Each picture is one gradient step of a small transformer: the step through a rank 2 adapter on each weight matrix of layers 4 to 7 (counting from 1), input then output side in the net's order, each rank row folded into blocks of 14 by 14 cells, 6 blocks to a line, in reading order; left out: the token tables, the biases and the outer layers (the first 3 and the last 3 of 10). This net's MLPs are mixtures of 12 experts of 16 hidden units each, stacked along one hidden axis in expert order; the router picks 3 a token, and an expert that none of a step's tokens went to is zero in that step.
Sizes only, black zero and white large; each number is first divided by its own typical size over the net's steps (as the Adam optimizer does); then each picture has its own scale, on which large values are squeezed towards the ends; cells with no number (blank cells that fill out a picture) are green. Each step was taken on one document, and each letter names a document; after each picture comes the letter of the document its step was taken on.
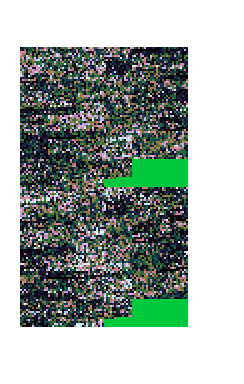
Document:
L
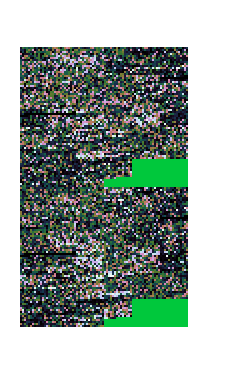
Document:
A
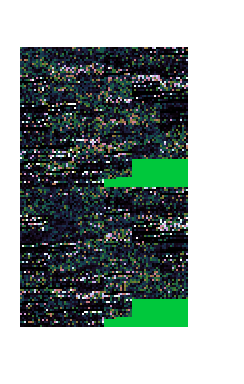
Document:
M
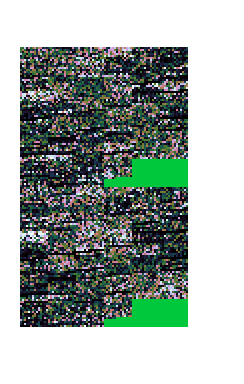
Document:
L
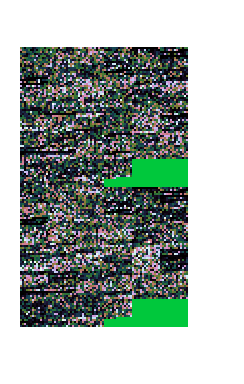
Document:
A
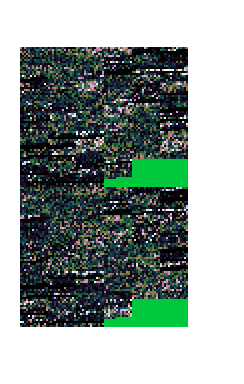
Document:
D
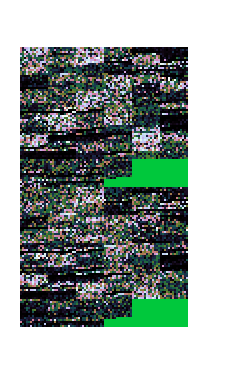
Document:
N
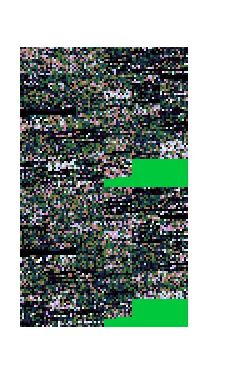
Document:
L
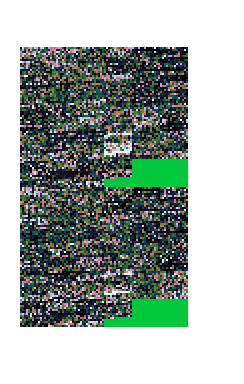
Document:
L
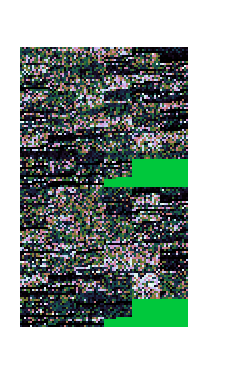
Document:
N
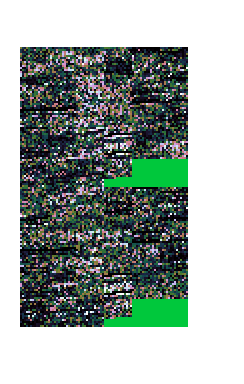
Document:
A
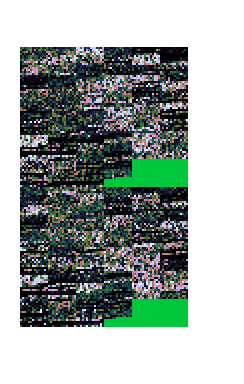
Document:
N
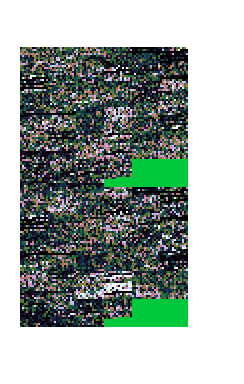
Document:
A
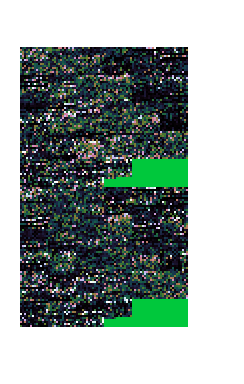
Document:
M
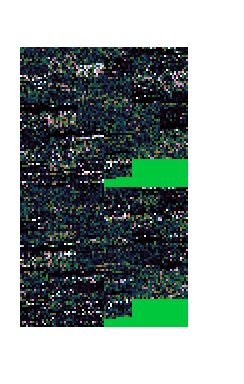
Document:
M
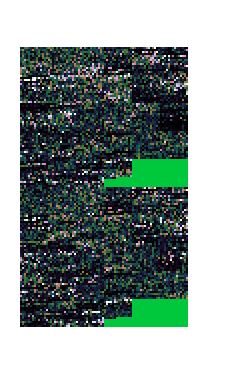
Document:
M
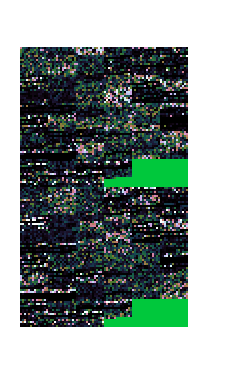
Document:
M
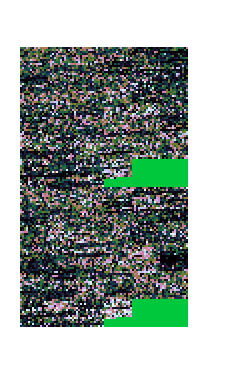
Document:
A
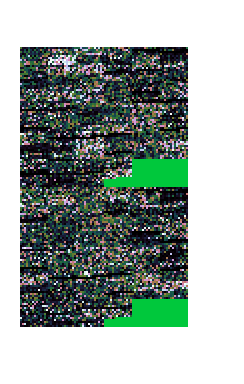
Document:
A
